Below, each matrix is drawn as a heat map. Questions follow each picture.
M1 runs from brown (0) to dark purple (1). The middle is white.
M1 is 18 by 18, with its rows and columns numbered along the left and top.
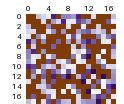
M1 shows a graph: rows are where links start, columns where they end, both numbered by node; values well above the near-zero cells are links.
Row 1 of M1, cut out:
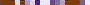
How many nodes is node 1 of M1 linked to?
11
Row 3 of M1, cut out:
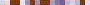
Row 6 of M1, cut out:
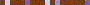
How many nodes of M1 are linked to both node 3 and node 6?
4
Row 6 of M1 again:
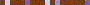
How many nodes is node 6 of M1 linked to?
5
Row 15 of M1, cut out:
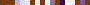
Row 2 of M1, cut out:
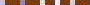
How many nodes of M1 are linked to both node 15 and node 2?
2
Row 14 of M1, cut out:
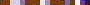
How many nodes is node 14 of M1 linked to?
9
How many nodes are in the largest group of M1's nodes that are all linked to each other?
6
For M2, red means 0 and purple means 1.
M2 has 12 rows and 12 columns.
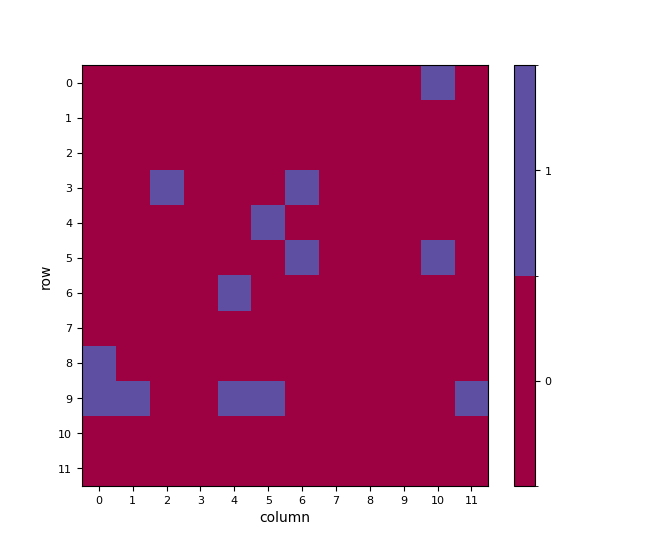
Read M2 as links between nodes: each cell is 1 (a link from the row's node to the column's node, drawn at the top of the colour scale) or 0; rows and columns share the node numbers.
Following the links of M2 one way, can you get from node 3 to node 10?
yes
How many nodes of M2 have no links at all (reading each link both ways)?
1
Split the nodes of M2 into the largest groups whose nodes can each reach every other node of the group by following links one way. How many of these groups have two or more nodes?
1
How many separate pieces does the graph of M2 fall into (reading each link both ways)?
2
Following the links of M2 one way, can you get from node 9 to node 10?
yes
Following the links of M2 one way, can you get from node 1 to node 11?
no
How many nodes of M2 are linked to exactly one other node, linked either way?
4
